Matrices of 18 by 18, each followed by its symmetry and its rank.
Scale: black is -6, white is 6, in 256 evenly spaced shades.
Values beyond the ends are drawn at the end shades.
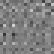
neither, rank three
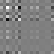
symmetric, rank one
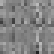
neither, rank three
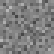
symmetric, full rank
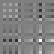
symmetric, rank one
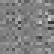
neither, rank three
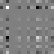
symmetric, rank one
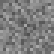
symmetric, full rank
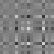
symmetric, rank one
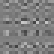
neither, rank two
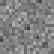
symmetric, full rank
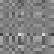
neither, rank two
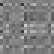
neither, rank two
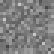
symmetric, full rank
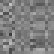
neither, rank three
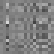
neither, rank two
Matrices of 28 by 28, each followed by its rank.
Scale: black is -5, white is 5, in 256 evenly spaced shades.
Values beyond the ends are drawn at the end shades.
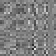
three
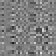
three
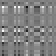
one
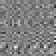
three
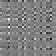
two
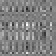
two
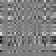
two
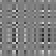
one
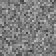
full rank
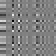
one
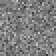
full rank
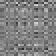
two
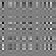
one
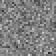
full rank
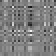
two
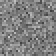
full rank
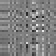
two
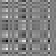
one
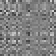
three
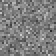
full rank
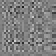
three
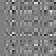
two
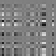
one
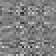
three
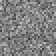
full rank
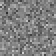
full rank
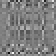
three
